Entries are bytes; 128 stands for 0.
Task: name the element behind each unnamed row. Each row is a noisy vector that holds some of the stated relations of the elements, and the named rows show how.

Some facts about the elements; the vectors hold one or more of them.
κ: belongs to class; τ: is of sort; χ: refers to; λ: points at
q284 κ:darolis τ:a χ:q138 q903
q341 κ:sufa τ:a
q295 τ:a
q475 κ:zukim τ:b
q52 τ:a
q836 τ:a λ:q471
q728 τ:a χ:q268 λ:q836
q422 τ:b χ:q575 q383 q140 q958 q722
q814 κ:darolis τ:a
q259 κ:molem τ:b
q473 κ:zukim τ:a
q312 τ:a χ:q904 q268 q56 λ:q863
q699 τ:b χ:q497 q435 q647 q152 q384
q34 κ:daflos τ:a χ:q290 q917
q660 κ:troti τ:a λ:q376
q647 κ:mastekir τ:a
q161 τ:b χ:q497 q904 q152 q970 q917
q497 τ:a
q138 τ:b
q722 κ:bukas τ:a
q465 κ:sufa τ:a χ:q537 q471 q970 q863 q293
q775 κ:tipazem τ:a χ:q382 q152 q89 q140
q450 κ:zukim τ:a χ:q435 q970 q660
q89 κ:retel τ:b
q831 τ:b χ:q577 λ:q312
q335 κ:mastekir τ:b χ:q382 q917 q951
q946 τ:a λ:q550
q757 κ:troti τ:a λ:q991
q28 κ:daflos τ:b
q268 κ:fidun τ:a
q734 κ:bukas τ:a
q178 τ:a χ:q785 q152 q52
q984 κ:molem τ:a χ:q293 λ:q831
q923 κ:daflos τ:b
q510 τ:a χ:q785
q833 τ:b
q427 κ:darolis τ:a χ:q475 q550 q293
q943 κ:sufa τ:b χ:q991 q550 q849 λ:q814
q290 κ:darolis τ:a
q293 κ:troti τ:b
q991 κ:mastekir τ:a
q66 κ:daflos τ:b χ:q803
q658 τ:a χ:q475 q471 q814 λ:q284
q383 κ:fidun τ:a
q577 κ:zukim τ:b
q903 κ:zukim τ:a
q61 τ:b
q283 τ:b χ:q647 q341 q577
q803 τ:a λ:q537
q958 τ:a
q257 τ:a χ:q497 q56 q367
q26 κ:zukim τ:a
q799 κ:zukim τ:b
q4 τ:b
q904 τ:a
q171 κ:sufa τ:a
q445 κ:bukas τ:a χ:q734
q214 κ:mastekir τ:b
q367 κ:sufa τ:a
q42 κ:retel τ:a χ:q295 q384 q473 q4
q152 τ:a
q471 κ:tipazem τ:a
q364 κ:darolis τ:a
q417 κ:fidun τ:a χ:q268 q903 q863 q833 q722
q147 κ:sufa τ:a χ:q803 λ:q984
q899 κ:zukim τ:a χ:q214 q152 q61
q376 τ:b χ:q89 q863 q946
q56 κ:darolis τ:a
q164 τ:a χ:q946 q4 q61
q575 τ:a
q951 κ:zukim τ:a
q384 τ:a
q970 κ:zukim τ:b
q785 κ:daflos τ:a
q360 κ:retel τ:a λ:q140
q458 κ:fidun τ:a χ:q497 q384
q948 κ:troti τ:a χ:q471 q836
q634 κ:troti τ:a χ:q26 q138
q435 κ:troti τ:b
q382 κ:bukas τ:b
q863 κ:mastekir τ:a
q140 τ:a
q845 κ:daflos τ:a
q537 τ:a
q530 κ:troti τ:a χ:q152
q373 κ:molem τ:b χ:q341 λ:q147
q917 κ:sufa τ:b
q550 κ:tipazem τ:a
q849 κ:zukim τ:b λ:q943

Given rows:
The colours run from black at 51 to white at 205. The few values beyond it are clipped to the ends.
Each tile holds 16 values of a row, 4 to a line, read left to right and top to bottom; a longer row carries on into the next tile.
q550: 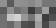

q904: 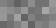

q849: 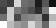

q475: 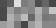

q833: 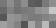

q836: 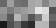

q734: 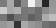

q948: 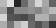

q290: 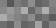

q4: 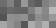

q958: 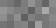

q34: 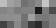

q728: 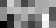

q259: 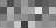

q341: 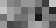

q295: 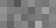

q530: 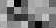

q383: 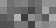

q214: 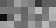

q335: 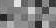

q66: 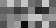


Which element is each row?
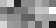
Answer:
q293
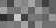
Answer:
q991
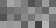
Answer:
q422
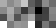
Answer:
q943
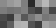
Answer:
q417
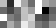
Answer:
q984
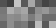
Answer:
q951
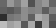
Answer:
q376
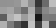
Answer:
q917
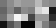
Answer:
q471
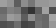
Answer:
q785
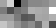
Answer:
q435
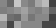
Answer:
q427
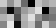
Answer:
q831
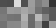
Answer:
q450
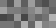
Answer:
q647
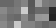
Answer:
q284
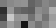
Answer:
q89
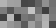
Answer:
q283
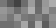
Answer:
q497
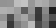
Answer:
q465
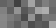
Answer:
q152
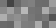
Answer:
q56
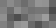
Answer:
q510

